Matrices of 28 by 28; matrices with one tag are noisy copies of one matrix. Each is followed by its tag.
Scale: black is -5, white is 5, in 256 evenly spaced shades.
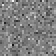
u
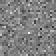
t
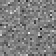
t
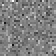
u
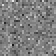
u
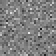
t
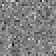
u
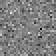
t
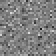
t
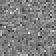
t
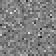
t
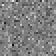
u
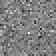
t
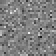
t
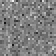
u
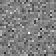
t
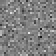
t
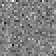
u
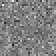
u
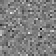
t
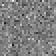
u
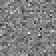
t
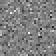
t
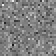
u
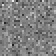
u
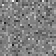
u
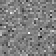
t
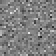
t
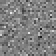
t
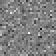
t
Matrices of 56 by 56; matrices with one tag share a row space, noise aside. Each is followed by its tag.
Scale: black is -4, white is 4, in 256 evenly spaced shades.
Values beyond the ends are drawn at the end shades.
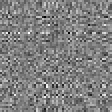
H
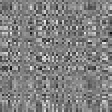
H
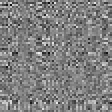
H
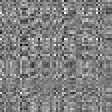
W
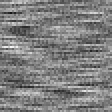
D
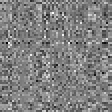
H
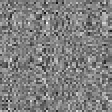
H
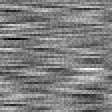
D
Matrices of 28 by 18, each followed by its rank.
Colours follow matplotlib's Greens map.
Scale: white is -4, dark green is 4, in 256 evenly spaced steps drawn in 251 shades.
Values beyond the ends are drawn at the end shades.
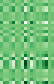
one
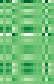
one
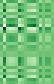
one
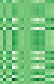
one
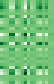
one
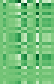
one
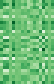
two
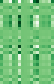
one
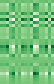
one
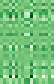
two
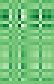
one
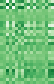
two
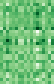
two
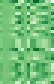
two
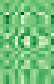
two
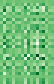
two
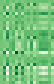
two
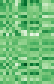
two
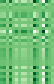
one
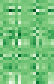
two
